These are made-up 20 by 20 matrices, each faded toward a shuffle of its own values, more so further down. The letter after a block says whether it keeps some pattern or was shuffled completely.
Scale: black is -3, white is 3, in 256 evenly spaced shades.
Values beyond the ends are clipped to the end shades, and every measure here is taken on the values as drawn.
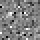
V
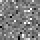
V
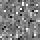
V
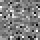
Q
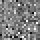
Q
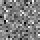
Q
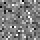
V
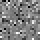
Q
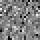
Q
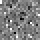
V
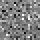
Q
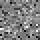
V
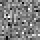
V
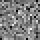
V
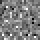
Q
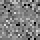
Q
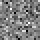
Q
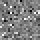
Q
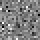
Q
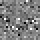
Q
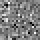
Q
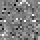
Q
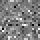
Q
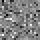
V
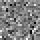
V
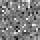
V
